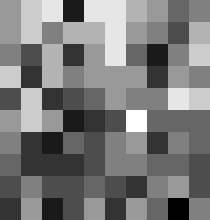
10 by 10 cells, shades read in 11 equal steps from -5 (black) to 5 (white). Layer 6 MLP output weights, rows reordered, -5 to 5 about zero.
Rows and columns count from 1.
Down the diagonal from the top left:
1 3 2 0 -1 -2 1 -1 1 0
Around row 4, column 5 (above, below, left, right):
1 -1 0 1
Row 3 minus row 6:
-1 -5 1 1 4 6 -6 -3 1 4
